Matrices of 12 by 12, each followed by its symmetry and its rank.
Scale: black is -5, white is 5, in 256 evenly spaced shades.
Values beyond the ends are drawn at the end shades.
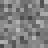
antisymmetric, full rank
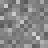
symmetric, full rank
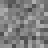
antisymmetric, full rank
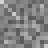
symmetric, full rank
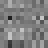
neither, rank two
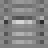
neither, rank one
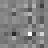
neither, rank two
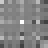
symmetric, rank two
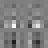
neither, rank one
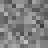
antisymmetric, full rank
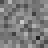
symmetric, full rank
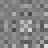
symmetric, rank two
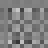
neither, rank one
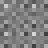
symmetric, rank two
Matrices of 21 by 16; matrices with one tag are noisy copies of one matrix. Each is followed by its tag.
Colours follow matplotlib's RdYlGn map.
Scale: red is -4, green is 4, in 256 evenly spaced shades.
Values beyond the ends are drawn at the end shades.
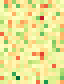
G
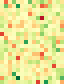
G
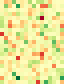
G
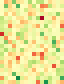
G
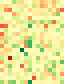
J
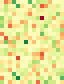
G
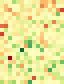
J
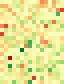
J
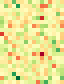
G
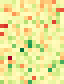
J
